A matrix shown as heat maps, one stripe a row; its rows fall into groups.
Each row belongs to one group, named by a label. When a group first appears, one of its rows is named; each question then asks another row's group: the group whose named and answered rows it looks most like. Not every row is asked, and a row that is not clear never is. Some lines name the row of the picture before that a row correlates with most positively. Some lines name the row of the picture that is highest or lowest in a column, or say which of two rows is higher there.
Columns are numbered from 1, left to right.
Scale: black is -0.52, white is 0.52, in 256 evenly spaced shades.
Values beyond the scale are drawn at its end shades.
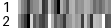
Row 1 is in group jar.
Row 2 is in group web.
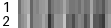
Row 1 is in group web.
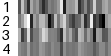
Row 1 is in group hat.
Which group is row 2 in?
web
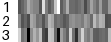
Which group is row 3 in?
jar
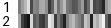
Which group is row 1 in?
web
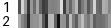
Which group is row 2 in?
jar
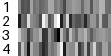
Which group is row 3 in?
jar
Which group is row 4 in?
hat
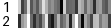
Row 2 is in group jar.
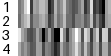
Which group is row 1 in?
web
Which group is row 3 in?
jar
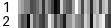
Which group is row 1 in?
jar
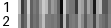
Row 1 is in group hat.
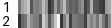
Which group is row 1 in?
web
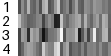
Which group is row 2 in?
jar
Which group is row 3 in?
hat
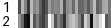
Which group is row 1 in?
hat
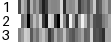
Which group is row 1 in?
hat
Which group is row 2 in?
jar
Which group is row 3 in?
web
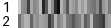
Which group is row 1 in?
jar
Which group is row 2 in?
web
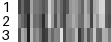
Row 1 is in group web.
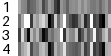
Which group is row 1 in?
jar
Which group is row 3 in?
hat
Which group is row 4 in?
web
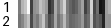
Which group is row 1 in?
web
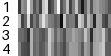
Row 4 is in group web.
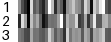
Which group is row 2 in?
hat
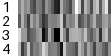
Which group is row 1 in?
jar
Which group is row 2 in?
hat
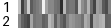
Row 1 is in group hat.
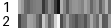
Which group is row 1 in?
jar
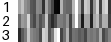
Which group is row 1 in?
jar
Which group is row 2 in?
jar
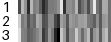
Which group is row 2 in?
jar
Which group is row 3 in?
jar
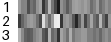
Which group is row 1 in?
jar
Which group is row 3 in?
jar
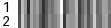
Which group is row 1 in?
hat
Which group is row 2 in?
hat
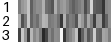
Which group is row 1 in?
web
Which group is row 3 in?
hat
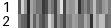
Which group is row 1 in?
hat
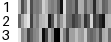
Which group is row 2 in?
web
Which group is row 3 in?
jar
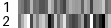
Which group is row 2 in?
web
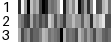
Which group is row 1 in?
hat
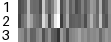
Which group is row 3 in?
jar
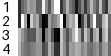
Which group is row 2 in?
hat
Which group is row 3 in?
jar
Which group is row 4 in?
jar
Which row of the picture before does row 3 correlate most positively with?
3
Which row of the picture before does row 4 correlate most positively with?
3
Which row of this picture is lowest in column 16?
2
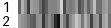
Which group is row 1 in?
hat
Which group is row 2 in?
jar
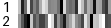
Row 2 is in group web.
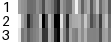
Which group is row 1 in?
jar
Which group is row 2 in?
jar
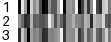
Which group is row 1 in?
hat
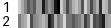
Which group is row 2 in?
web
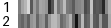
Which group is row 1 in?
web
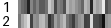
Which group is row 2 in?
web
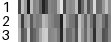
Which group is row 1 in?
hat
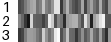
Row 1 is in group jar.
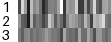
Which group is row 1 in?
hat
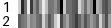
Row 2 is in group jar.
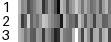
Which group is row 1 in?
jar
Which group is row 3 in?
jar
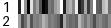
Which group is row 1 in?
hat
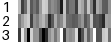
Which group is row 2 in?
web
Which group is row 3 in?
hat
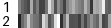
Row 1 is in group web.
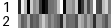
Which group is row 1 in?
hat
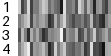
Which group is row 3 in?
hat
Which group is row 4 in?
web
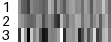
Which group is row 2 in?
jar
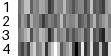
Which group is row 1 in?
web
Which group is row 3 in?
web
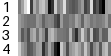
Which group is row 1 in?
web
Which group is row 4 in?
jar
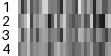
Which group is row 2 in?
web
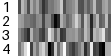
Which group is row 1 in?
hat
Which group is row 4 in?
web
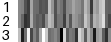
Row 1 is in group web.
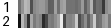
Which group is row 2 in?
hat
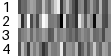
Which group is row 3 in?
web
